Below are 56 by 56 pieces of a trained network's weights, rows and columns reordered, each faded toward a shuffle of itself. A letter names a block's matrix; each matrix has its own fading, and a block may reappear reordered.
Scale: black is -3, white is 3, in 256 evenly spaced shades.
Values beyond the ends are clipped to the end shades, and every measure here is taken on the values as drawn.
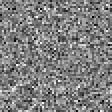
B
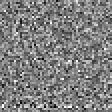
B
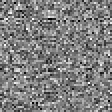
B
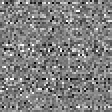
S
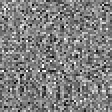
B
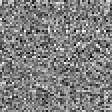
B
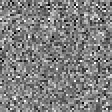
B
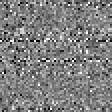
S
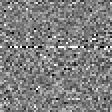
S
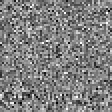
B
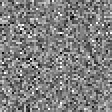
B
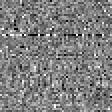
S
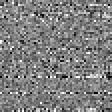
S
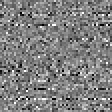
S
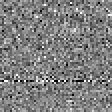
S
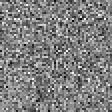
B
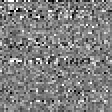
S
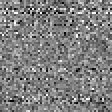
S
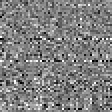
S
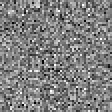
B
